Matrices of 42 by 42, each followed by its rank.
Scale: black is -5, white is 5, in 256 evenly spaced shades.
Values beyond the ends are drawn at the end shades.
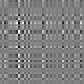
one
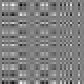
one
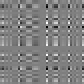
one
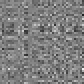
five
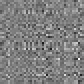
five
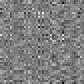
five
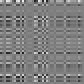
one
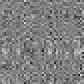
five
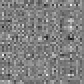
five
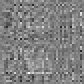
five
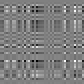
one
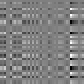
one
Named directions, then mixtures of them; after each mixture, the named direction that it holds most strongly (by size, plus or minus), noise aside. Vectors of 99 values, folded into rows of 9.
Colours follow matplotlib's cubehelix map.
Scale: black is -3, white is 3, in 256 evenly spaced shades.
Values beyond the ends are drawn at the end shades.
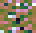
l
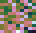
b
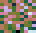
b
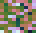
l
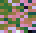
b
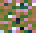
l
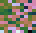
b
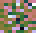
l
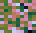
b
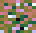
l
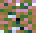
l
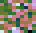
l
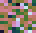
l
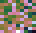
b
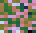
b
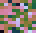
l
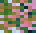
b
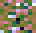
l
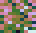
b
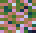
b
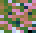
b
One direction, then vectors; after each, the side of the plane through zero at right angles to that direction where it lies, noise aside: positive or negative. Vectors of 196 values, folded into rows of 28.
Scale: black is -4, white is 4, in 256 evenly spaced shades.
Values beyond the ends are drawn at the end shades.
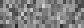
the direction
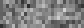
positive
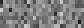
positive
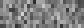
positive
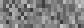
negative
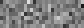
positive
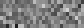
positive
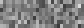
negative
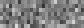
negative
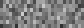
positive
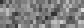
positive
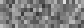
negative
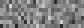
positive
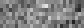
positive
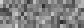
negative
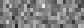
positive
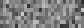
positive
